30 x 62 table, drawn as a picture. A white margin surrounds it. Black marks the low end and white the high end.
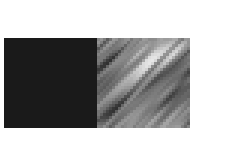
It is made of 1 by 2 panels. Panel 1,1: very low, flat. Panel 1,2: middling, slanting up to the right, strong in contrast.
